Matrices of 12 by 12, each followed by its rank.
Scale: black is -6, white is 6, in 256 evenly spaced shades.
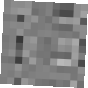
two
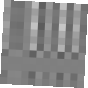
one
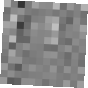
two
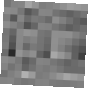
two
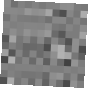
two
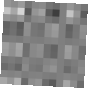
one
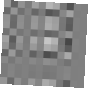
one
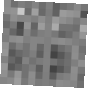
two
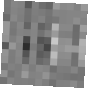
two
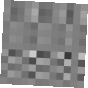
one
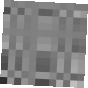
one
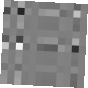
one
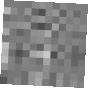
two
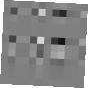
one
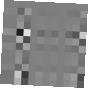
one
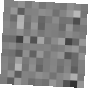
two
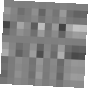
one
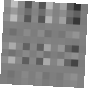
one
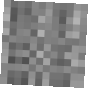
two
